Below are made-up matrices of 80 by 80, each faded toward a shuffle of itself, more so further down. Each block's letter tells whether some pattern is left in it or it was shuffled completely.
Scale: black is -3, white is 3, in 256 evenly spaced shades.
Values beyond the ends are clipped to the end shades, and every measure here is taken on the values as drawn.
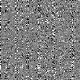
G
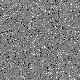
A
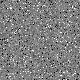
A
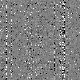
G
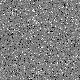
A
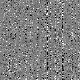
G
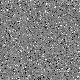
A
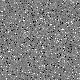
A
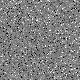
A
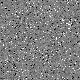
A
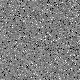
A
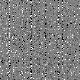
G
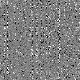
G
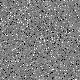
A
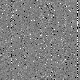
G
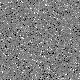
A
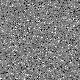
A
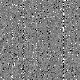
G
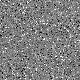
A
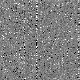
G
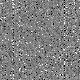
G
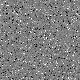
A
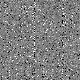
G
